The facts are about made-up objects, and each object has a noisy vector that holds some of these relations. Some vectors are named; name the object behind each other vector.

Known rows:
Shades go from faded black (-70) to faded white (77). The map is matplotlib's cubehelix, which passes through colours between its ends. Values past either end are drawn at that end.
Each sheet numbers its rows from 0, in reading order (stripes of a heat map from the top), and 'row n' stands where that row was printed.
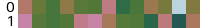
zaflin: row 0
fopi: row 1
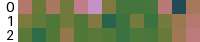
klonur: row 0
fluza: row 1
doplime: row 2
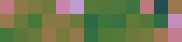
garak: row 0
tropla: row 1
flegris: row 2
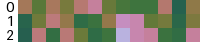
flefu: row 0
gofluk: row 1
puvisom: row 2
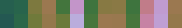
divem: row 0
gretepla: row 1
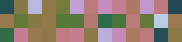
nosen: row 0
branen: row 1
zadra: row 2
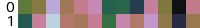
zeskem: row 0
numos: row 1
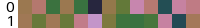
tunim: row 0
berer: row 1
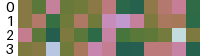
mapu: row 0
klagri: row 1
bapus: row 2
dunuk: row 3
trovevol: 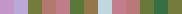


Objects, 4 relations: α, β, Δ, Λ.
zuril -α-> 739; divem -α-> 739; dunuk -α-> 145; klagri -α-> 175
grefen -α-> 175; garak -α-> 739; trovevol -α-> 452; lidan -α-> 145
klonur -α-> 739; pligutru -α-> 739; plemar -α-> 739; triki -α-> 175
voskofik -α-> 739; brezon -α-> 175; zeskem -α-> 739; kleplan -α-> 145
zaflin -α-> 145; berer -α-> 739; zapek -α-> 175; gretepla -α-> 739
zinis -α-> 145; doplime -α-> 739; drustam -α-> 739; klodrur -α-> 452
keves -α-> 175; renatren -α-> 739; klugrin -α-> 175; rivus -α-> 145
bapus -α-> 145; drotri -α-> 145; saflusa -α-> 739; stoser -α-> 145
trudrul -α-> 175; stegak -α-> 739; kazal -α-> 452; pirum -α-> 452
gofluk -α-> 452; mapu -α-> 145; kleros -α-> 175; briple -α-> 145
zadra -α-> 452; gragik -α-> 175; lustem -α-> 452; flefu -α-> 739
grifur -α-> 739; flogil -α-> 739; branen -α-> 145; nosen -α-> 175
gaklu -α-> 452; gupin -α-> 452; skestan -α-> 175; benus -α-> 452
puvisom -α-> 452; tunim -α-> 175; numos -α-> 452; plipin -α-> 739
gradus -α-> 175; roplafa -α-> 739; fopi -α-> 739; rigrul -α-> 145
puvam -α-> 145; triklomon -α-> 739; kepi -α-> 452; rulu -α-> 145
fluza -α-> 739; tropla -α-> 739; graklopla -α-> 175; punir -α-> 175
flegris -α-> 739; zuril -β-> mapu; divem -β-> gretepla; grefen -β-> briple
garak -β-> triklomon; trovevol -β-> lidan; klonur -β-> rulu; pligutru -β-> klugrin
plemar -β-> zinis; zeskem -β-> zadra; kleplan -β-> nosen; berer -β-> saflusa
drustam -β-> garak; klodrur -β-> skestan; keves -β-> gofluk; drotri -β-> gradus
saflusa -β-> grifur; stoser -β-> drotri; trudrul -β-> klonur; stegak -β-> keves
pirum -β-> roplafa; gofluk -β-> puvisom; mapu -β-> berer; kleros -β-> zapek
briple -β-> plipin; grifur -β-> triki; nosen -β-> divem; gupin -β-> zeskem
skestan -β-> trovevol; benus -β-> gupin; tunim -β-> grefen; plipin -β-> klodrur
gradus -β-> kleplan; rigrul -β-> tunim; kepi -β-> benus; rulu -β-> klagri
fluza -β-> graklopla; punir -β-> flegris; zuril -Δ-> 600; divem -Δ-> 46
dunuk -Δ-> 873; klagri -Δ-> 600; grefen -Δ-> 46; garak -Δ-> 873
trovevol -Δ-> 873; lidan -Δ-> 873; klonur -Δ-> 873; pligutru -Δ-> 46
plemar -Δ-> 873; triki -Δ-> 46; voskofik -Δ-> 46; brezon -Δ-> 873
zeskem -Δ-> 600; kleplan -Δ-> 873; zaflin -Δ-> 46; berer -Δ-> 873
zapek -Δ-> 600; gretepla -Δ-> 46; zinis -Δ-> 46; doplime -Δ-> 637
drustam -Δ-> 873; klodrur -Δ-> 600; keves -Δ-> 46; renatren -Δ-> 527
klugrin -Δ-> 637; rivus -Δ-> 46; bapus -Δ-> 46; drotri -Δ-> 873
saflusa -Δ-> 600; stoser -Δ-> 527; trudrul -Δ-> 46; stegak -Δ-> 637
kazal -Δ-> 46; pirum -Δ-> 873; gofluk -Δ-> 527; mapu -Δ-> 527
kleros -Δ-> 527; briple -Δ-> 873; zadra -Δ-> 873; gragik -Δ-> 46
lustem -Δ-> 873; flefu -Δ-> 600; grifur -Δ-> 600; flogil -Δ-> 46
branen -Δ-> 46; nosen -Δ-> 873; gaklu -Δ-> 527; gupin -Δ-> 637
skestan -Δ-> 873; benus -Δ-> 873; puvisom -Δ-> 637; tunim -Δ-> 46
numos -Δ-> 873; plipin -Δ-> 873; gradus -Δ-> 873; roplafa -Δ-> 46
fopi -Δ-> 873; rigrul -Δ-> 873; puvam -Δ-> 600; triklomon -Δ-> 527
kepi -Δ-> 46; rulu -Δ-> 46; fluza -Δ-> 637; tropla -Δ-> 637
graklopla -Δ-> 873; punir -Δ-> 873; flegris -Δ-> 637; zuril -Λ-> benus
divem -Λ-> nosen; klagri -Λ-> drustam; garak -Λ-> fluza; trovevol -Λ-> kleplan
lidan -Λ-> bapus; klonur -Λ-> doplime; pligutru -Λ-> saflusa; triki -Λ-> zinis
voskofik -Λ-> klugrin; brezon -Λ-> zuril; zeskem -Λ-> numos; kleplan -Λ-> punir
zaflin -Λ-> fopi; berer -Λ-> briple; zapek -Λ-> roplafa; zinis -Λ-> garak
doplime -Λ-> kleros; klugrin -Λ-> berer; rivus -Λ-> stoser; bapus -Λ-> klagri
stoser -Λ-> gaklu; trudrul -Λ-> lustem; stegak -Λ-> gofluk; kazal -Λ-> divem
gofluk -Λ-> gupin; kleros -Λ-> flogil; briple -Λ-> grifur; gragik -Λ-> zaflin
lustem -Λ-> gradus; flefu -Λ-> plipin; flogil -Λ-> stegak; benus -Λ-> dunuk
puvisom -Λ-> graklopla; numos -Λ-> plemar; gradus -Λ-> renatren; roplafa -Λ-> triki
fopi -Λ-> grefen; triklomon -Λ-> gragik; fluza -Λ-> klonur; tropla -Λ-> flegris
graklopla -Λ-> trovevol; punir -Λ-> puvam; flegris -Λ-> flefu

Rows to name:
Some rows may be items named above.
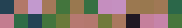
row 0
gaklu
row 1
renatren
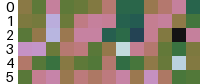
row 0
mapu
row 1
kleplan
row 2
zeskem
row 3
trovevol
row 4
zaflin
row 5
graklopla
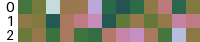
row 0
plemar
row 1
roplafa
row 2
gragik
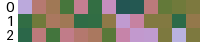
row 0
briple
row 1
gofluk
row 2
triki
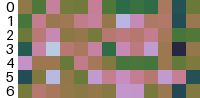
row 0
zuril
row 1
zadra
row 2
punir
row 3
numos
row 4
plipin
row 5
nosen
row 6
pirum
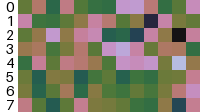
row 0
kazal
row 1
drustam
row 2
zeskem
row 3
klagri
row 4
triki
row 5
stegak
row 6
flogil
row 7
triklomon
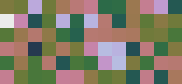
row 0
puvam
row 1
lidan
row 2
kleros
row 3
lustem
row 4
kepi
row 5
fopi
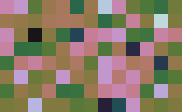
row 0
klodrur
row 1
zinis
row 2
trudrul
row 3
drustam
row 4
benus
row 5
zapek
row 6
keves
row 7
stoser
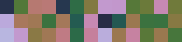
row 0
gupin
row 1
rigrul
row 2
skestan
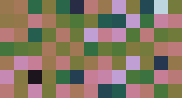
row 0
grefen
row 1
rivus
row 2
gradus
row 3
flegris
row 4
brezon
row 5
trudrul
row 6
drotri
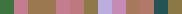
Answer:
zadra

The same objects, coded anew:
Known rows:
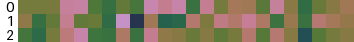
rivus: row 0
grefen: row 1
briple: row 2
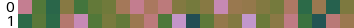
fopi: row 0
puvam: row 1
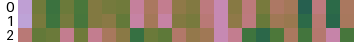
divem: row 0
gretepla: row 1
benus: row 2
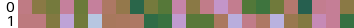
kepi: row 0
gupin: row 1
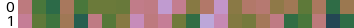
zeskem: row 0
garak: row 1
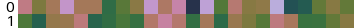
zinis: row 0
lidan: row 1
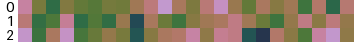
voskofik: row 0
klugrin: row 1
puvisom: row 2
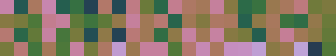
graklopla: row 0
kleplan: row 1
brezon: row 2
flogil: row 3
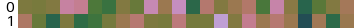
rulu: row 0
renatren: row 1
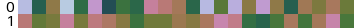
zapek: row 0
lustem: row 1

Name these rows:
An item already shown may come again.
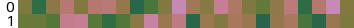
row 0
klodrur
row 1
kleplan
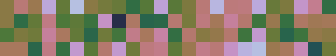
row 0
gofluk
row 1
grefen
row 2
mapu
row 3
stegak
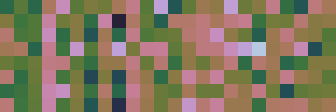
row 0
puvam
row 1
tunim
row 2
gradus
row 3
stegak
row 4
dunuk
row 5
brezon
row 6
rigrul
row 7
trudrul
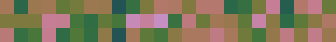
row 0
trovevol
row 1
rivus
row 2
klugrin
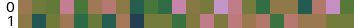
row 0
gaklu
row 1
skestan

